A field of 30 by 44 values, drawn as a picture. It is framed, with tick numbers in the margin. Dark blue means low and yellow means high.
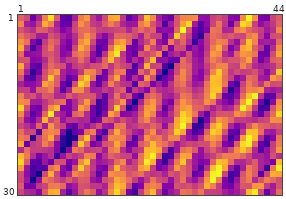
Odd rows or columns: none. Stripes: upright, repeating 8 times. Average level on the scale: 50%. Slope: none. Histogram: bell-shaped.
